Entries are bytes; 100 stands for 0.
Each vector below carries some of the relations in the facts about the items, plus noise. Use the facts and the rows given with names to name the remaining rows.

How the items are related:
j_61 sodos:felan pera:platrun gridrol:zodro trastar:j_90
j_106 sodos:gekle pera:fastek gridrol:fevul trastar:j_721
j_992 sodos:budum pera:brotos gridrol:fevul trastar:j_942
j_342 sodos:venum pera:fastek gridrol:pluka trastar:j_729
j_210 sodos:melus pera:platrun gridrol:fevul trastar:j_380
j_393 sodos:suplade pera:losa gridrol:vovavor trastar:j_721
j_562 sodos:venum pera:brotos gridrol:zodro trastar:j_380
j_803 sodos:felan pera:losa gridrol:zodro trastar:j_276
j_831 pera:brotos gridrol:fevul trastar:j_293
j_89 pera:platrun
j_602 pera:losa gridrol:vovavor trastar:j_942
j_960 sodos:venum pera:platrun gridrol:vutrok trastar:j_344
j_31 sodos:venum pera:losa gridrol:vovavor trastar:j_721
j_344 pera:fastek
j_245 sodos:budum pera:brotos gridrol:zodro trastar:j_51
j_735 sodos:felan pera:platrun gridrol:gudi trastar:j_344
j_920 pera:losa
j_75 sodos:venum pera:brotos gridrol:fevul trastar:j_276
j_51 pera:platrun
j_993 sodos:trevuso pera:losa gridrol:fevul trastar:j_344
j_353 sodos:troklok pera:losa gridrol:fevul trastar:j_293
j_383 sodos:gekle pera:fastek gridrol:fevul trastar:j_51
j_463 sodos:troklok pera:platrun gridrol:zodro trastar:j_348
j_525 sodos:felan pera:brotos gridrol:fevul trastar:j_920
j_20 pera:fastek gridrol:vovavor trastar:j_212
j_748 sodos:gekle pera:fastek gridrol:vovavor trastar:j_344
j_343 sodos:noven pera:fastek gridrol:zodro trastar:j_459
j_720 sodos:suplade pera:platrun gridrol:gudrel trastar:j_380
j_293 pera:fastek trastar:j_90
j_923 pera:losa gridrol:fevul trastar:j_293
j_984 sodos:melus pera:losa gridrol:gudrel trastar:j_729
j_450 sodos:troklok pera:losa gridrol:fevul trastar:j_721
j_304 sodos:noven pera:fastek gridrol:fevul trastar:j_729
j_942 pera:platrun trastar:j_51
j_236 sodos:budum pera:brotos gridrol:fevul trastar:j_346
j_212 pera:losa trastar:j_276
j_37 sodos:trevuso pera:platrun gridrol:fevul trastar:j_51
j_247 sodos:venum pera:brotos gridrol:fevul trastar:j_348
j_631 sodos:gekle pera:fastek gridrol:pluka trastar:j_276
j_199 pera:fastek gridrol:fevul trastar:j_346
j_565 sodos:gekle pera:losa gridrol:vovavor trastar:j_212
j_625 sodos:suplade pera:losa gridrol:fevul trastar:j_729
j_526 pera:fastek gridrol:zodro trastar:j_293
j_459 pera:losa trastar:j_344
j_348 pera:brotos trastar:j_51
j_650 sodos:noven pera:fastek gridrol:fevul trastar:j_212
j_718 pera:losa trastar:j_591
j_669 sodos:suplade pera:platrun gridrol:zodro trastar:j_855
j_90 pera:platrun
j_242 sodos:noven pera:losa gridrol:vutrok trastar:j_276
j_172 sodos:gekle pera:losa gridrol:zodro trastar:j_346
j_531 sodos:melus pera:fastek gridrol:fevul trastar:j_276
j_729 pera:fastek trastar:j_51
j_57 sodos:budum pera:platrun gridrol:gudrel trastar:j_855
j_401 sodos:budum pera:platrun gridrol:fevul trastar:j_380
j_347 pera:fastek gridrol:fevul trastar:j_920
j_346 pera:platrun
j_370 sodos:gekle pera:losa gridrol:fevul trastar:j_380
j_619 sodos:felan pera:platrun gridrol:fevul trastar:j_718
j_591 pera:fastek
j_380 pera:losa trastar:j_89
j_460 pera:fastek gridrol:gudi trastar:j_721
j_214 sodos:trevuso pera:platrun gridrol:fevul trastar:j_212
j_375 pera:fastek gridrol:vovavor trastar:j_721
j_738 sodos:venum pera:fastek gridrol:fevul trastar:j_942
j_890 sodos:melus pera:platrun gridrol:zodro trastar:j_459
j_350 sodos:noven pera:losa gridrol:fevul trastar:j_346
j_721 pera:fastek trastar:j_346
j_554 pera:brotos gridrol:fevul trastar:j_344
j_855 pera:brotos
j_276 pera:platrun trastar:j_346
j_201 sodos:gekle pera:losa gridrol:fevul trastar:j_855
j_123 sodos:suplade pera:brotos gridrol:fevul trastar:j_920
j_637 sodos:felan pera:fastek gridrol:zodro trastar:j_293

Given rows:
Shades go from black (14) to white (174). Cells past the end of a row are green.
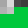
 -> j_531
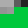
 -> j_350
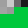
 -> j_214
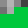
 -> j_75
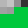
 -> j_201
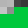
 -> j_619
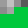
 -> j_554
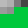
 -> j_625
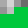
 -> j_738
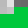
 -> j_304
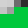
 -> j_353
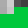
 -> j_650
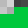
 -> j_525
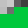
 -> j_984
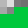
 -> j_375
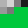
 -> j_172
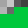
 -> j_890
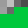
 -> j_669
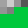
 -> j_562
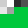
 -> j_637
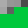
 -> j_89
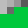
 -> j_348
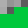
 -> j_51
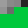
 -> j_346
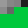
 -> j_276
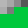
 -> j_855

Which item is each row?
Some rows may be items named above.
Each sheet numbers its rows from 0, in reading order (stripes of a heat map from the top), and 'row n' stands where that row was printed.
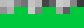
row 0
j_460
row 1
j_735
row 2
j_565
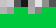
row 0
j_450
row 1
j_245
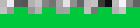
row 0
j_343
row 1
j_460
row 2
j_342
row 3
j_803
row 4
j_383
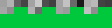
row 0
j_210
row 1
j_890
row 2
j_214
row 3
j_619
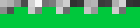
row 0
j_31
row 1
j_748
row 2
j_61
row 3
j_619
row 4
j_61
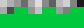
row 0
j_602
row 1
j_347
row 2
j_172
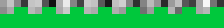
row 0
j_236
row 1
j_450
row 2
j_106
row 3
j_450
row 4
j_993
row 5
j_960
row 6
j_890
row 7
j_631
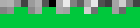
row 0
j_923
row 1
j_242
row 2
j_526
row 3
j_463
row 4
j_57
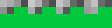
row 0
j_31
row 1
j_393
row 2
j_393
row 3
j_123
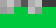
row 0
j_992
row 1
j_619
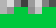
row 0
j_37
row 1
j_199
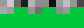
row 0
j_214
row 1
j_212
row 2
j_401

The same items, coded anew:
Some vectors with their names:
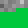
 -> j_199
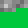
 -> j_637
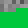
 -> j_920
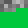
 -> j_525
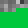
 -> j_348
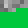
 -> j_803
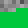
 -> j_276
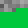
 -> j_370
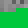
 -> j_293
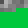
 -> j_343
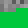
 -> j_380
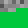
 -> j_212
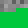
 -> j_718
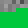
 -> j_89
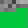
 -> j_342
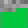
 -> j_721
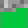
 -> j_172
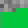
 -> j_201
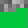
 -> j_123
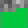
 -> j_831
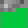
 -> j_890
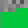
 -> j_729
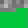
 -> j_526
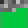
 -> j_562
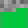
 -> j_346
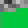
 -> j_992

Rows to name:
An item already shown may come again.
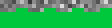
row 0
j_353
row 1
j_562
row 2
j_245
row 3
j_450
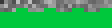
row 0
j_562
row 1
j_401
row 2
j_304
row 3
j_602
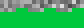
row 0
j_631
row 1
j_57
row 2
j_245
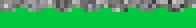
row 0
j_61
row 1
j_106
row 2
j_75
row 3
j_123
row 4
j_37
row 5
j_342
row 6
j_242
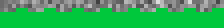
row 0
j_304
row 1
j_212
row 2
j_625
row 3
j_463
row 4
j_123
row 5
j_236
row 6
j_450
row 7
j_984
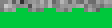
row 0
j_735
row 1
j_393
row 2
j_721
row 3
j_383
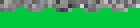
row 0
j_343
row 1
j_619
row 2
j_960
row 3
j_31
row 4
j_57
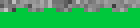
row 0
j_993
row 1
j_393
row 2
j_738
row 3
j_748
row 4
j_565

